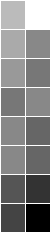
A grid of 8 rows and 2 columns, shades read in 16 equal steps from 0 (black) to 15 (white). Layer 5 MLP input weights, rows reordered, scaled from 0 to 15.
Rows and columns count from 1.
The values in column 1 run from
4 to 11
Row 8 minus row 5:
-4 -6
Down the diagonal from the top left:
11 8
